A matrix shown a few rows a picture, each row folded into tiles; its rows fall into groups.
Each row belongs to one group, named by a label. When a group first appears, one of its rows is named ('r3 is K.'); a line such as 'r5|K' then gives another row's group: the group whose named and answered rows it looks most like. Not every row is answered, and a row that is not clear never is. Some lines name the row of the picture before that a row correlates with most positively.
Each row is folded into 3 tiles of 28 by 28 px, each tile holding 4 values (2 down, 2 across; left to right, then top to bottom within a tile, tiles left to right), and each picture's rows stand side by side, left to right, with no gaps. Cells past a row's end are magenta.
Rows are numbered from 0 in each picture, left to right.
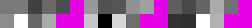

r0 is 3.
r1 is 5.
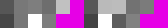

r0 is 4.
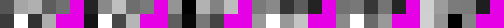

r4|3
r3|3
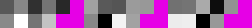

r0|3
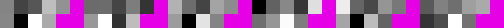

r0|5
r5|4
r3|4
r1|3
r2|5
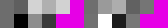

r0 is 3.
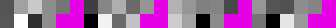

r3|5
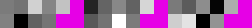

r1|4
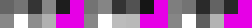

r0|3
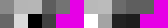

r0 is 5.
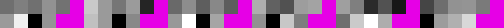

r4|3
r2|3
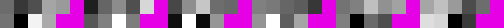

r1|4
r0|5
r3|3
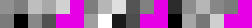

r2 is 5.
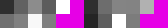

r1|4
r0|4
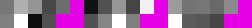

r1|4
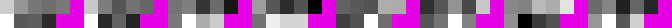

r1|5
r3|3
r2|3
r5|4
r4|4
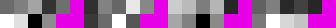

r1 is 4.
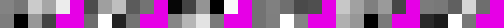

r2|4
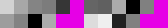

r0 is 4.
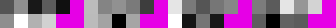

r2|5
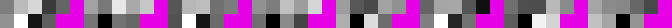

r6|5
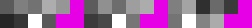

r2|3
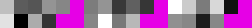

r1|3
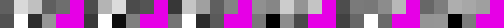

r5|3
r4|4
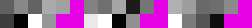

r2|5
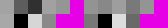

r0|5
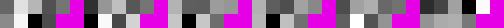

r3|5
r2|5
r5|4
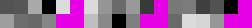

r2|3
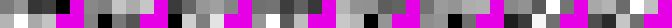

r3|3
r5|3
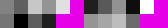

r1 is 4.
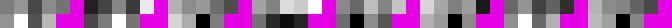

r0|3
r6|3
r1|4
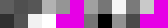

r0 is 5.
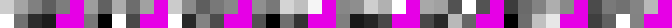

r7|4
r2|5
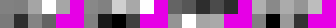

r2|3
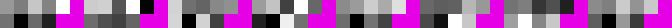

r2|5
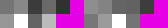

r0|3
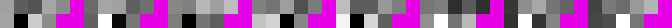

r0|5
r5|3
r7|4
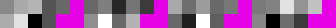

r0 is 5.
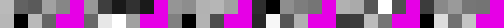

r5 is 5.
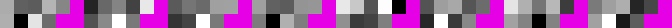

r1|4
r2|4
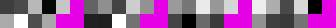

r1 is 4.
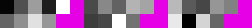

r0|4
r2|5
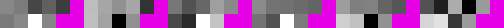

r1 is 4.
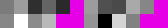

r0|3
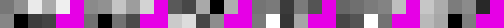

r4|4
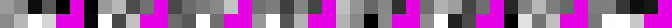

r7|3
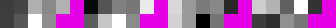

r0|4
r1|4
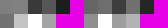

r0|3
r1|3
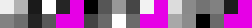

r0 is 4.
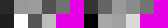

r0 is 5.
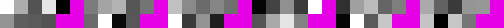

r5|5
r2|5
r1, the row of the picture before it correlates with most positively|0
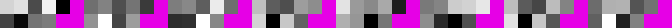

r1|3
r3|5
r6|5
